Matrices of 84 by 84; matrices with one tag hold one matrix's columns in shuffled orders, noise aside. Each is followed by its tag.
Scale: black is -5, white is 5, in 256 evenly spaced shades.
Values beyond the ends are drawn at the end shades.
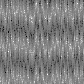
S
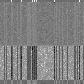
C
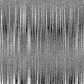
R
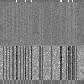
C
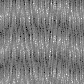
S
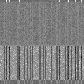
C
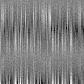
R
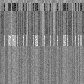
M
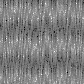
S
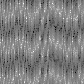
S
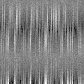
R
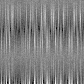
R
